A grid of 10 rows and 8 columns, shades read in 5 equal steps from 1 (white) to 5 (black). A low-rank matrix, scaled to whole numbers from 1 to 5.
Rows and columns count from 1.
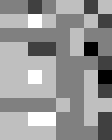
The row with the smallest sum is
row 9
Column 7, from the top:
4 2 3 5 3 2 2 2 2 3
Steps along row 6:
same down up up same down up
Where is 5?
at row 4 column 7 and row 6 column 8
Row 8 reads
3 3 3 3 2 3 2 2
